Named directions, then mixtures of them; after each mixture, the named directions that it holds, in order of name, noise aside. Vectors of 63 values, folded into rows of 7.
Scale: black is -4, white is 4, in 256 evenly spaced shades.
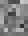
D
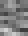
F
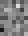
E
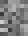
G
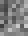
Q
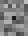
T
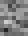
F, G, T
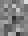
D, T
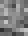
E, F, Q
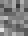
E, F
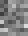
F, G, Q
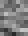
F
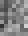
Q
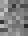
G, Q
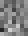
E, G, Q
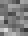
D, F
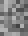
F, Q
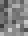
E, F, Q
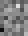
E
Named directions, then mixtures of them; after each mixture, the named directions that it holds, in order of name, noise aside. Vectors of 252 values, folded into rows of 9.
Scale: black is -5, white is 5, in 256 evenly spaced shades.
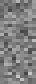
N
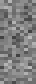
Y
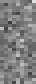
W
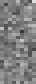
N, W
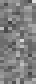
W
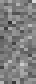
W, Y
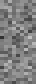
Y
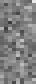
W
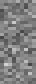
N, Y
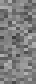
Y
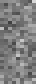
W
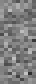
N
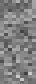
N
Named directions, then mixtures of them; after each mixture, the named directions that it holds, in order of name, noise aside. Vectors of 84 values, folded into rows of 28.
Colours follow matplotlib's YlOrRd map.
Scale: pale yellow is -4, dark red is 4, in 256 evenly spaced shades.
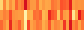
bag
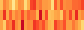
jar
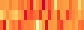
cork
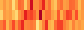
cork, jar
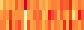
bag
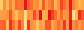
bag, cork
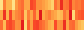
bag, jar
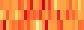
cork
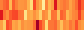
cork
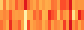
bag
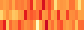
cork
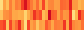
bag, cork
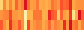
bag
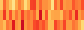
jar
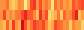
bag, jar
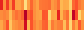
bag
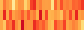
jar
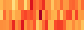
cork, jar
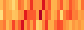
cork, jar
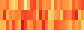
bag, jar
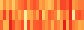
bag, jar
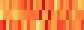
bag, cork
